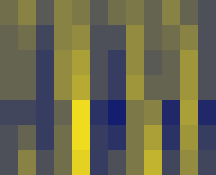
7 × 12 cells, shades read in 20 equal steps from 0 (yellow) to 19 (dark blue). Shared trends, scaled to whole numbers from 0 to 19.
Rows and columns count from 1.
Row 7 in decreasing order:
16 15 15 14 14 14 11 10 9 8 4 1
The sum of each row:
133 137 138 135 155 142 131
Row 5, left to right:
15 15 16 12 0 17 19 10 9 18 6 18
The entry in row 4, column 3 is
16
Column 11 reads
12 9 7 7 6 7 8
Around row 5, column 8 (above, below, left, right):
7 10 19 9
